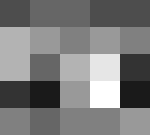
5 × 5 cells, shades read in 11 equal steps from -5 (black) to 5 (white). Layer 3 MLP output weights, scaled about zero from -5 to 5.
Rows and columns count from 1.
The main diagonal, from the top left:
-2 1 2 5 1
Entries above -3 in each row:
5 5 4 2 5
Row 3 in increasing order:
-3 -1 2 2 4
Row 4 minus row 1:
-1 -3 2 7 -2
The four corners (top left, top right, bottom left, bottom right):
-2 -2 0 1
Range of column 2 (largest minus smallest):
5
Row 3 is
2 -1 2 4 -3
